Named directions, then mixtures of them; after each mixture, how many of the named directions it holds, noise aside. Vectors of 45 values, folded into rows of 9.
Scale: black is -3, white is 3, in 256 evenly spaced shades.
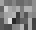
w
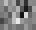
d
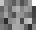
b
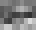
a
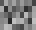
three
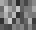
two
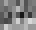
two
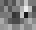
two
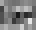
two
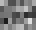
three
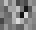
one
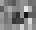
three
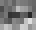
one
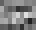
two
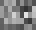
three
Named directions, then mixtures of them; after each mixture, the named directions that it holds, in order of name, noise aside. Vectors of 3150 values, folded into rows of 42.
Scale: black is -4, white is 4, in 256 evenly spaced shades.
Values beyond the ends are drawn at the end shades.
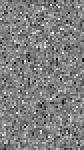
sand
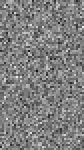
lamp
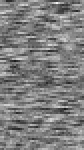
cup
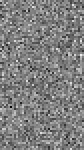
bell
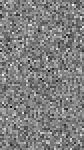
bell, lamp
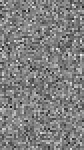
bell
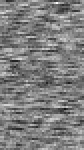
cup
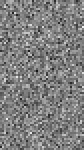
lamp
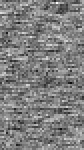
cup, lamp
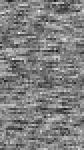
cup, sand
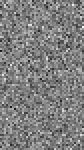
bell, lamp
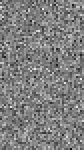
bell, sand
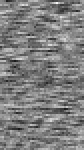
cup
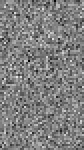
lamp, sand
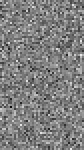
bell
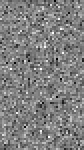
sand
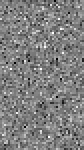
sand
